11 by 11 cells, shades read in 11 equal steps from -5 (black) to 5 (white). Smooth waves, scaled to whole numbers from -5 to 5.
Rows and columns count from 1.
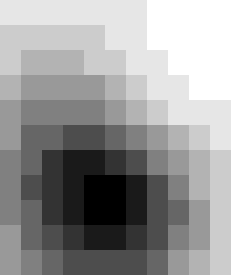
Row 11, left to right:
1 0 -1 -2 -2 -2 -2 -1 1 2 3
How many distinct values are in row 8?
7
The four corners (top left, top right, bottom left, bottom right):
4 5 1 3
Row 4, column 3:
1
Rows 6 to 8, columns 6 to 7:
-1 0 | -3 -2 | -5 -4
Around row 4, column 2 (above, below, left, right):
2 0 2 1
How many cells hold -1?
9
